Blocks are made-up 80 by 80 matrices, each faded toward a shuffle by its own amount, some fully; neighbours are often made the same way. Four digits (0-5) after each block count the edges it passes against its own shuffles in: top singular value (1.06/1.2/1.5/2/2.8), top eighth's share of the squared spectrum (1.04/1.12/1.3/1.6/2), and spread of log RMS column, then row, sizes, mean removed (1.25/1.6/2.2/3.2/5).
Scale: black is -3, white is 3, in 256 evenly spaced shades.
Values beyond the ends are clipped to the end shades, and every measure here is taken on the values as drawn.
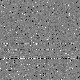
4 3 0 1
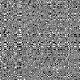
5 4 3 3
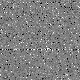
3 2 0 1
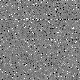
3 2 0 1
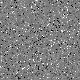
2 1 0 0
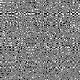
4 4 2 3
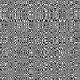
5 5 4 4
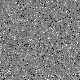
2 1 0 0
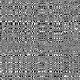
5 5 3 4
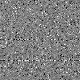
3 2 0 1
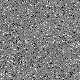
2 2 0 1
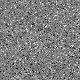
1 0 0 0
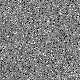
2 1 0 0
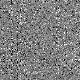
1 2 2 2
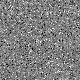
0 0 0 0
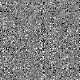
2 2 3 3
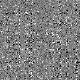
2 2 3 3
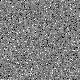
0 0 0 0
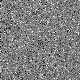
0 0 0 0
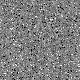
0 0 0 0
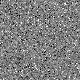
0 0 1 0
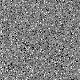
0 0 2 0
